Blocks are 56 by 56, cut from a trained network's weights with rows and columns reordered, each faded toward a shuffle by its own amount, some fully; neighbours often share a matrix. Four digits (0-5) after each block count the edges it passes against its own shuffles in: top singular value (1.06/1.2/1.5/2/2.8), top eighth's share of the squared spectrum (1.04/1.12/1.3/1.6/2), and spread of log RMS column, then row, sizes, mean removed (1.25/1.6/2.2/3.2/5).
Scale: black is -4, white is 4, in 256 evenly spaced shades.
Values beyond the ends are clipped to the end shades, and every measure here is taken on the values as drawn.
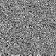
3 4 1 2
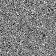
1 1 0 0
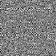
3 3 1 2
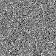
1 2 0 0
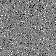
0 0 0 0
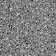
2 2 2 0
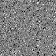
3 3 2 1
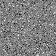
0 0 0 0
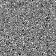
2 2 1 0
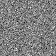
1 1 0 0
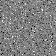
0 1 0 0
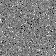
0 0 0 0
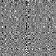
3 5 3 2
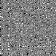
3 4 2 2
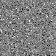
1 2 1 0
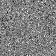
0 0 0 0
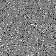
1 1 0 1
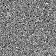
0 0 0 0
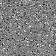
1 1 0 1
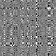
4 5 3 2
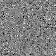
2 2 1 1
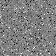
0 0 0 0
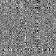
3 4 2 2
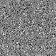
1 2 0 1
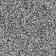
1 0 0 0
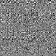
3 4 1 3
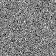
1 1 0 0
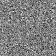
1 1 0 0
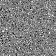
0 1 0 0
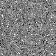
2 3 1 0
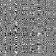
3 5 3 3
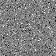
1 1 0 0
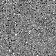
1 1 0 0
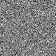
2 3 0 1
